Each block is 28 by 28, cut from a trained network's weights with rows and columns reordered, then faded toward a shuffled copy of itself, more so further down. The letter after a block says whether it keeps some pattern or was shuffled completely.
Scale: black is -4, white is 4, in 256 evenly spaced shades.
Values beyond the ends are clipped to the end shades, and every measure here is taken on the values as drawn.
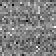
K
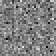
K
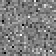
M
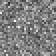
M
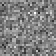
M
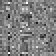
K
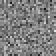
M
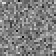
M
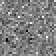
M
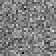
K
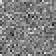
K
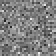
M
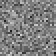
M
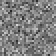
M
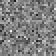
K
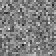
M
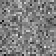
M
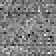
K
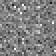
K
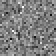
M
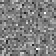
M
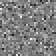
M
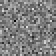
M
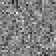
K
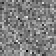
M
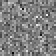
K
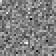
M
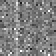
K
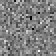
K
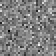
M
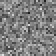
M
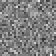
M
